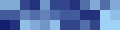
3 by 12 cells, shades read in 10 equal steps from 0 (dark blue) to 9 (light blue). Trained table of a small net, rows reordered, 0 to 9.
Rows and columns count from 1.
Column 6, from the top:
2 4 8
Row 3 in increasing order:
0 1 2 2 2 4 6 7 8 8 9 9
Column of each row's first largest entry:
1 11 11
